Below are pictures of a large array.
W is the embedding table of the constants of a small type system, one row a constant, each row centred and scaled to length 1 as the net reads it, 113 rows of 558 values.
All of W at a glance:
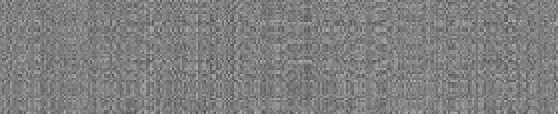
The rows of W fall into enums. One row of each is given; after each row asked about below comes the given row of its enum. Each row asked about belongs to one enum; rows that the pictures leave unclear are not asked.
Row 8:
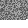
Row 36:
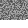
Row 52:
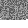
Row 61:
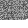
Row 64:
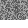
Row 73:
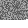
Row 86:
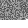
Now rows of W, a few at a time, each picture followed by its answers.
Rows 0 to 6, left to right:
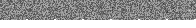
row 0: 36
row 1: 8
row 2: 86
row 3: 73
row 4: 52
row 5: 86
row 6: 61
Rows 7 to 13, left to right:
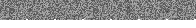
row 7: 52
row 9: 36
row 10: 52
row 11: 64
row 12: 86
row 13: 52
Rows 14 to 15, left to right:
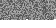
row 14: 36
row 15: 64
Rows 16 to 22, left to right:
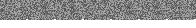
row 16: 8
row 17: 73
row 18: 64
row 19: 36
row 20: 73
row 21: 73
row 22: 61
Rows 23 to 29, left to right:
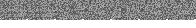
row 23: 61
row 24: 61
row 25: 73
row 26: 8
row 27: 52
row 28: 8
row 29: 36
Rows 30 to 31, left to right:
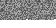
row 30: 8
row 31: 36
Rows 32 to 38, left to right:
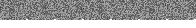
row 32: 52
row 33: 73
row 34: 86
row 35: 64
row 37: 52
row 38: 86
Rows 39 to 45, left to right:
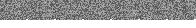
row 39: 8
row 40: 61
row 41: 36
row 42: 8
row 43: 61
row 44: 73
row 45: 64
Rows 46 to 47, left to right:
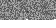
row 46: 86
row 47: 73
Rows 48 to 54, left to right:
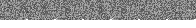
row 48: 86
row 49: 73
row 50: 52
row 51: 64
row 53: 8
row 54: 61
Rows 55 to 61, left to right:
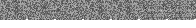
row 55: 64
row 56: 73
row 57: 8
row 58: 64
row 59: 64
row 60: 61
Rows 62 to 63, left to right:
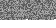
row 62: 61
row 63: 36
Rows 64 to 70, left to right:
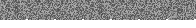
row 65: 36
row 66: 8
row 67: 64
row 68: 36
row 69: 8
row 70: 52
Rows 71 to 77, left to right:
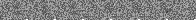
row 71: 73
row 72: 64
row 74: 86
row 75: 86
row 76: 86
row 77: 8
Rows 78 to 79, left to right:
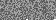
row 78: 8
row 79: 64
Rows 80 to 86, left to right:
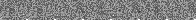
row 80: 52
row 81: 52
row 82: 86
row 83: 73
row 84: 86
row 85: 64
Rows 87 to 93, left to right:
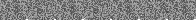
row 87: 64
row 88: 52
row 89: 64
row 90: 52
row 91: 64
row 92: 86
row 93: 64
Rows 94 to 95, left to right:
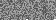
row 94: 36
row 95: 64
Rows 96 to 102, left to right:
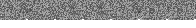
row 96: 86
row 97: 8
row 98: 73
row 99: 73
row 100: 86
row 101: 52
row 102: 52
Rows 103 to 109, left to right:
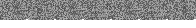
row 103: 73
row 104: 52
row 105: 73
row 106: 61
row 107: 73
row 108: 61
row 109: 64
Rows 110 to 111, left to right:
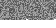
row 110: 52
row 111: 86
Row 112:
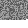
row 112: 52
